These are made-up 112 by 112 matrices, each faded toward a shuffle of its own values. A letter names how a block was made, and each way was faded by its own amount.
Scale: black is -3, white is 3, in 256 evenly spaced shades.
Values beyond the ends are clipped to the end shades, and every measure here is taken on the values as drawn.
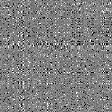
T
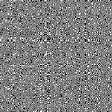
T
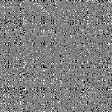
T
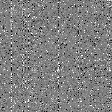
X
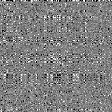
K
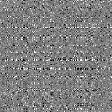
K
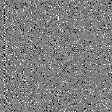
X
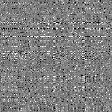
K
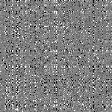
T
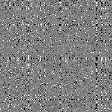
T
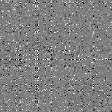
T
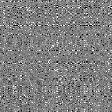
K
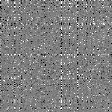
T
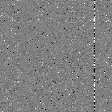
X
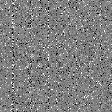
X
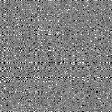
K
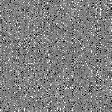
X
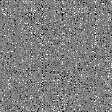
X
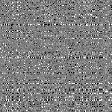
K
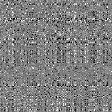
K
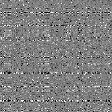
K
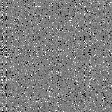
X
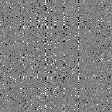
T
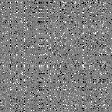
T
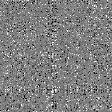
X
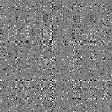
T
